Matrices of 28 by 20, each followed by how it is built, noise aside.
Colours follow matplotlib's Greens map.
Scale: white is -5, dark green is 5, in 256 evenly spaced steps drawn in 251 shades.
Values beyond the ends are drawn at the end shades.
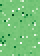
sparse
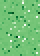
sparse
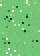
sparse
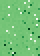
sparse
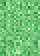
low rank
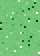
sparse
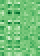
low rank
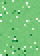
sparse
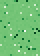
sparse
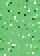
sparse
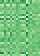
low rank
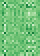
low rank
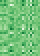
low rank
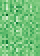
low rank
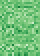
low rank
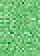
low rank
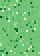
sparse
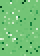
sparse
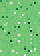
sparse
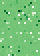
sparse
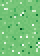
sparse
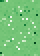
sparse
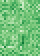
low rank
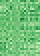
low rank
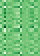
low rank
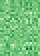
low rank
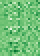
low rank
